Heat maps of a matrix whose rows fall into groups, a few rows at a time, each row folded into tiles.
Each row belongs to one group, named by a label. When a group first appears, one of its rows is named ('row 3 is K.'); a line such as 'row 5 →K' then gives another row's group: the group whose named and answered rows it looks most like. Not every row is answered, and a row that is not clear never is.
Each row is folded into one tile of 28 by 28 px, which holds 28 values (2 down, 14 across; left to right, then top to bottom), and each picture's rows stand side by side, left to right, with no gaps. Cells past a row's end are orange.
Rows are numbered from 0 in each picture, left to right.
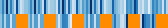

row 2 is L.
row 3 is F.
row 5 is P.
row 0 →F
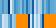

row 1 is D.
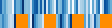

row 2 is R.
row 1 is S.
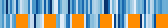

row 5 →D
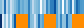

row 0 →D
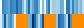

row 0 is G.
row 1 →R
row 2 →P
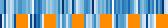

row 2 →F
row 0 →D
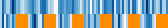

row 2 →G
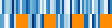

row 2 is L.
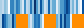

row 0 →P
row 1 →L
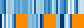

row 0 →D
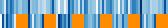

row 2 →P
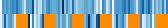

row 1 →D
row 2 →F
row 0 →G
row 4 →G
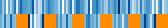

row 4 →F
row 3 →P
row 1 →D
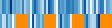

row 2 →G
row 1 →S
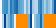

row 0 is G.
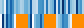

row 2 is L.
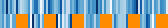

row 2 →D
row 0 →F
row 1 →S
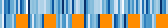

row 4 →P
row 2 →F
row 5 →L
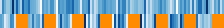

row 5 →D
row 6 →P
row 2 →G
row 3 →D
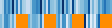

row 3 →D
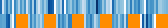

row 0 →R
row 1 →L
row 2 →P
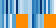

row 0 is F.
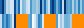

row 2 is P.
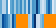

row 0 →P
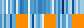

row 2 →F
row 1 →G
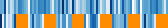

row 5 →G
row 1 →G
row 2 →F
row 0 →D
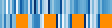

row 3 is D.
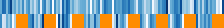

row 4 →G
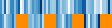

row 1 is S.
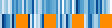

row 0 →P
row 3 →S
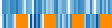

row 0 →G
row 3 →P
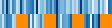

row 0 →L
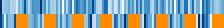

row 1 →S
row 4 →P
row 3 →R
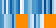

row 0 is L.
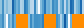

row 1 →P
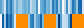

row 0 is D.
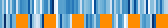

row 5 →P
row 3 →P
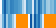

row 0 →G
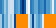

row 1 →G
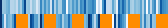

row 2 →P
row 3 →R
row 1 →P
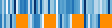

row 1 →L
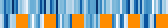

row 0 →S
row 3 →S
